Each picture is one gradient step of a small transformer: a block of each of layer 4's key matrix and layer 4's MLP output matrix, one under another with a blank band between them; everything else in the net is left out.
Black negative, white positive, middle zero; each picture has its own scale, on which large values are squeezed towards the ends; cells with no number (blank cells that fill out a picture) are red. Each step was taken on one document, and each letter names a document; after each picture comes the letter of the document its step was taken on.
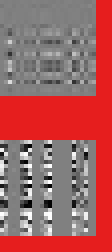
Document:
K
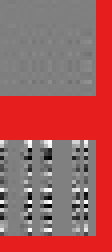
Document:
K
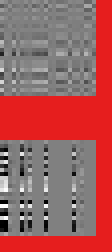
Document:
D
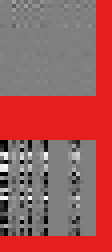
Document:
D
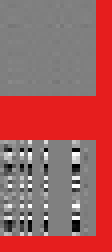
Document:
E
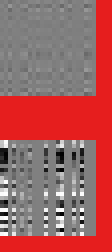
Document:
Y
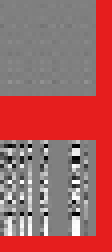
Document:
E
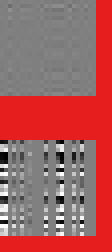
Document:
Y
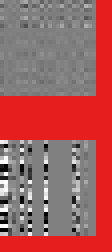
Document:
D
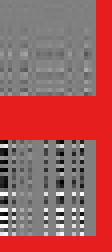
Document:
Y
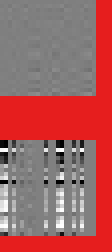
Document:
Y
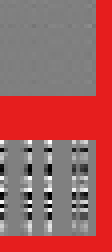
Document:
K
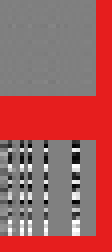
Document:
E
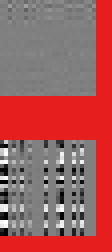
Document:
Y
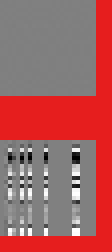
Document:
E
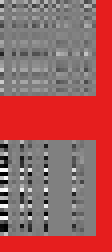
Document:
D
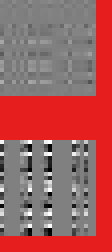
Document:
K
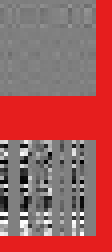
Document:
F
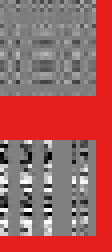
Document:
K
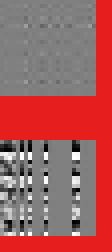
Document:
E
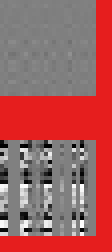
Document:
F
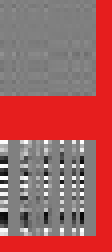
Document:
F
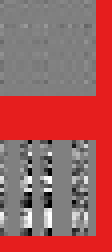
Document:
K
